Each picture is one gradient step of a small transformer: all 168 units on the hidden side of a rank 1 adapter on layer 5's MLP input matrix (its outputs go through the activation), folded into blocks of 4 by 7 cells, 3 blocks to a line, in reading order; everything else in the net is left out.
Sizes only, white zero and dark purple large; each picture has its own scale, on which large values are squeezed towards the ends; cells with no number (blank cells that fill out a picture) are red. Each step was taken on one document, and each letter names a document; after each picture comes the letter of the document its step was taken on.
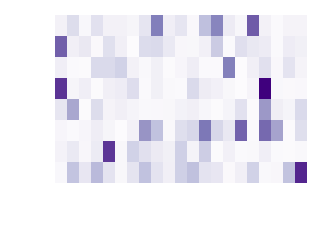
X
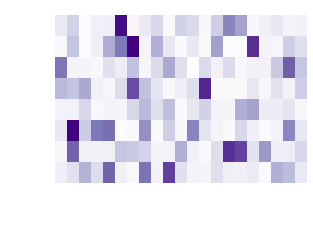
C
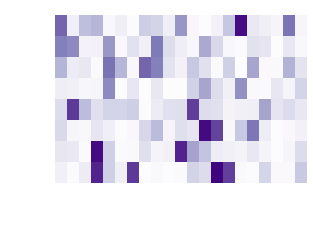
X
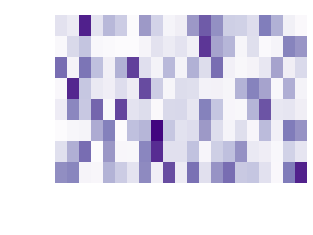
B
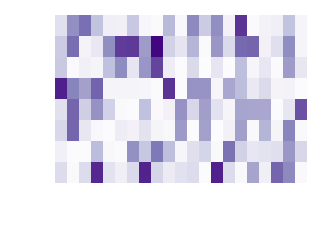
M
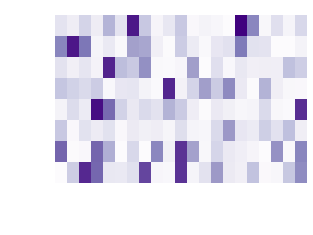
M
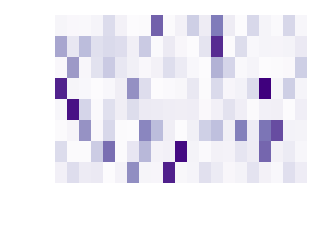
X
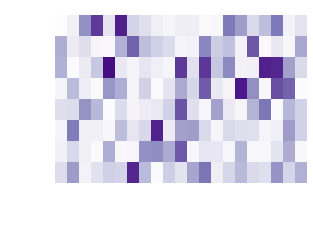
B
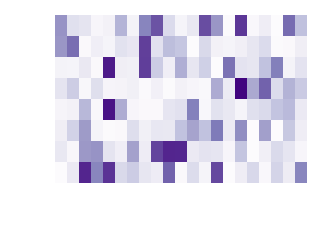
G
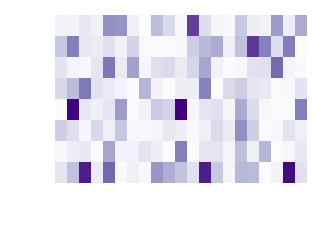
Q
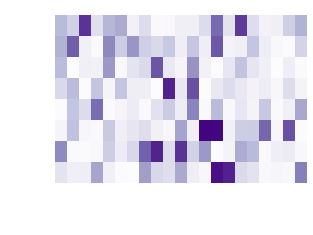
M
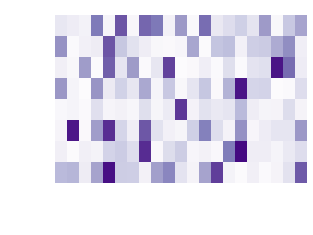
C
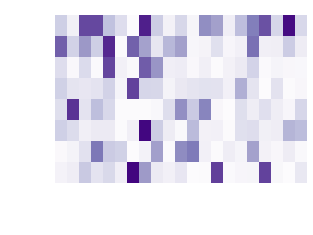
X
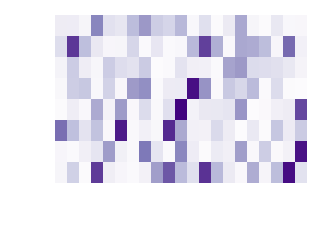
Q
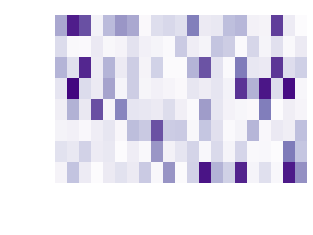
B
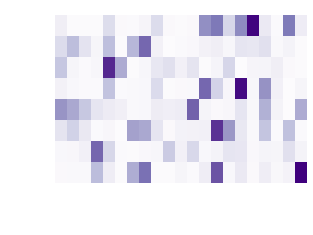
X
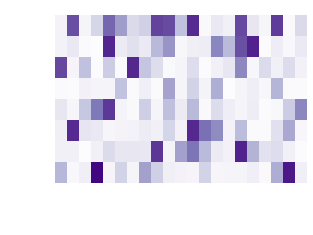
M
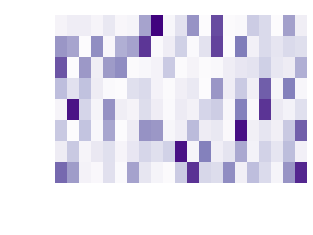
X
